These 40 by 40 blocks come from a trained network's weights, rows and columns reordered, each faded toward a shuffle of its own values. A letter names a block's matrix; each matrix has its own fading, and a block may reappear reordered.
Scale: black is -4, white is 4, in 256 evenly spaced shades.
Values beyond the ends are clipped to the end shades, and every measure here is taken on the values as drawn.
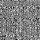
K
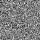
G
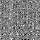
K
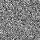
G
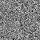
G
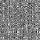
K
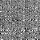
K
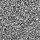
G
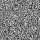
G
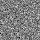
G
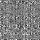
K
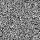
G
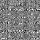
K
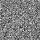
G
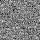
G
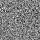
G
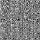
K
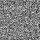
G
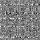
K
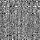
K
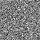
G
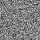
G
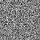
G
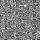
K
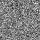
G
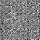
K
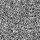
G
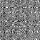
K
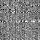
K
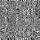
K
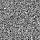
G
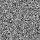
G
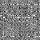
K
